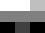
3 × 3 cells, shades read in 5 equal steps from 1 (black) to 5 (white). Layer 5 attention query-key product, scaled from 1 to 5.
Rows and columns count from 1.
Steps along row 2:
same same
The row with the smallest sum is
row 3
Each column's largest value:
5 5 4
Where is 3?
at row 2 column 1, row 2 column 2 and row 2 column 3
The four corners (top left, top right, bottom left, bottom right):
5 4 1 1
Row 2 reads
3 3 3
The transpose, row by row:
5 3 1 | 5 3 2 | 4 3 1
